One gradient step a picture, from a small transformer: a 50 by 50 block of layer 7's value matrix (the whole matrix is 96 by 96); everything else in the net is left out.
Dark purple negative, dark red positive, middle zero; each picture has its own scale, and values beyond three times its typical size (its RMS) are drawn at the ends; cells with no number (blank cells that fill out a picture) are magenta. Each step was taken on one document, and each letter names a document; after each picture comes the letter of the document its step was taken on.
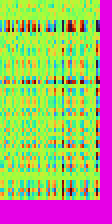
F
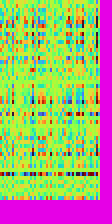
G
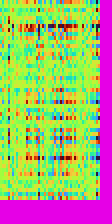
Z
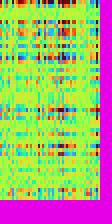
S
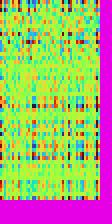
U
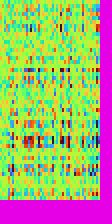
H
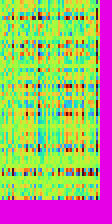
G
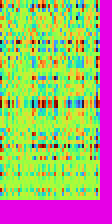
U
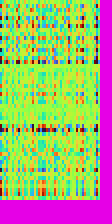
U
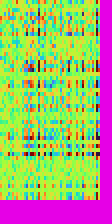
H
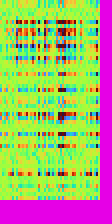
S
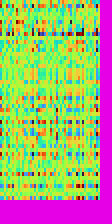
G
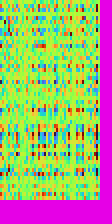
U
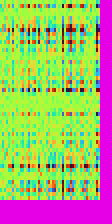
F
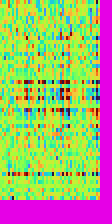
Z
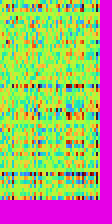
G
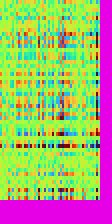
S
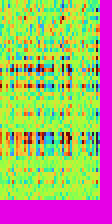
H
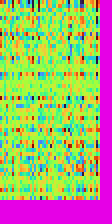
G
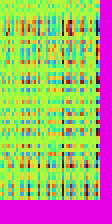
F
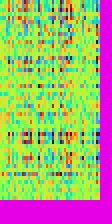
H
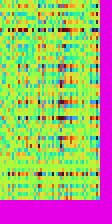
Z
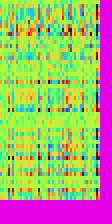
S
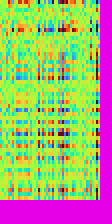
S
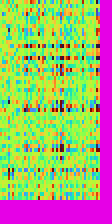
Z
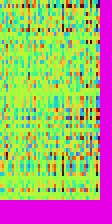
F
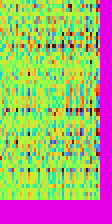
F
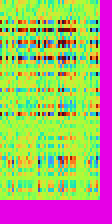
S
